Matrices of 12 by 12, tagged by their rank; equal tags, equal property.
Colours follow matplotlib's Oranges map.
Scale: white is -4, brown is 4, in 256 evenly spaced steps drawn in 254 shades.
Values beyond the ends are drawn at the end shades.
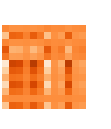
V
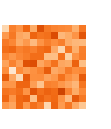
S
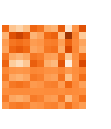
V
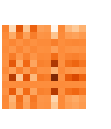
V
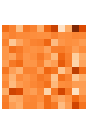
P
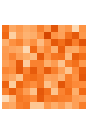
S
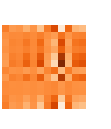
V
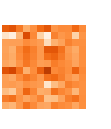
P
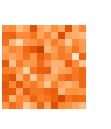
S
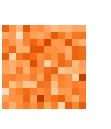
S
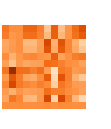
P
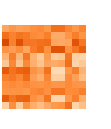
P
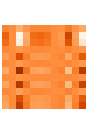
V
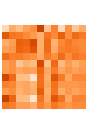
P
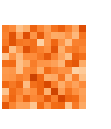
S
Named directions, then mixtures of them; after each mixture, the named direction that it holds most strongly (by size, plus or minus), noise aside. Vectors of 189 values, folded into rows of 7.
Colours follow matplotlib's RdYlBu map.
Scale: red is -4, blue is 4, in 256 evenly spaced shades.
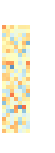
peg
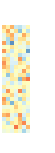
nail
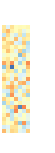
peg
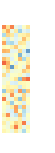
nail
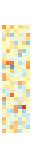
peg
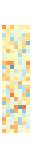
peg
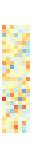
peg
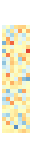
nail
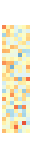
peg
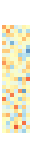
nail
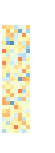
nail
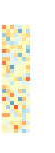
nail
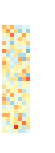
nail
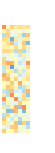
peg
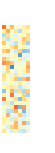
peg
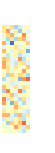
nail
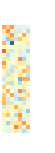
nail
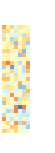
peg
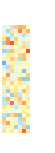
nail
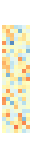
nail
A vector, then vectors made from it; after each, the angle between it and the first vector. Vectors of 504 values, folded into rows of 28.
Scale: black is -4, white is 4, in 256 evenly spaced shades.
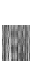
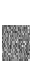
orthogonal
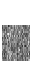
partly aligned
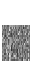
partly aligned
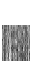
nearly parallel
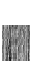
nearly opposite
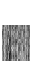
nearly opposite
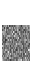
orthogonal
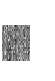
partly opposed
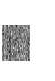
partly opposed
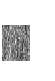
partly aligned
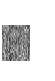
partly opposed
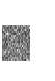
orthogonal
